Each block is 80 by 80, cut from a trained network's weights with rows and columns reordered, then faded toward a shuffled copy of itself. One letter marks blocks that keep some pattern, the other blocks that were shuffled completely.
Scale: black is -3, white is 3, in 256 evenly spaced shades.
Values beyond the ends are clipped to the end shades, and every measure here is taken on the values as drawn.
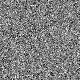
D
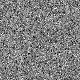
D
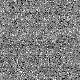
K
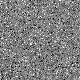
D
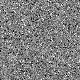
D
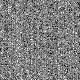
K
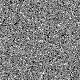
D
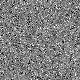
D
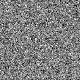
K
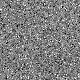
D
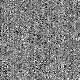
K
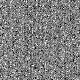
K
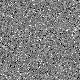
D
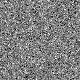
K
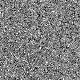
D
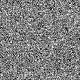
K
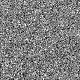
K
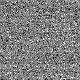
K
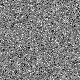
D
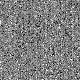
K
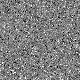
D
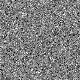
K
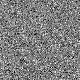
K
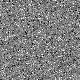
D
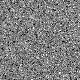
D
